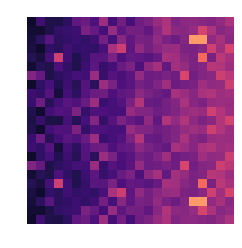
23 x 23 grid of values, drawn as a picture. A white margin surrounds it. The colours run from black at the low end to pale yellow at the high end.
Mirror symmetry: top to bottom. Average level on the scale: 30%. Odd rows or columns: none. Slope: up to the right.
